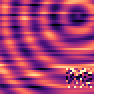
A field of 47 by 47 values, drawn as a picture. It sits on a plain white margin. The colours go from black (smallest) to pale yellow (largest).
Neither half mirrors the other. An odd patch, rougher than its surroundings, sits in the bottom right. Rings spread out from the top right. The values follow a bell shape. There is no overall slope. Values change most from cell to cell in the bottom right.
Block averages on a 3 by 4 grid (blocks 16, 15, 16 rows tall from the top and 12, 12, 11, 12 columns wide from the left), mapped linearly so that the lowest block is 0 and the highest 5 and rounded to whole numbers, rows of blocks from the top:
3 2 0 2
2 3 2 3
4 2 4 5
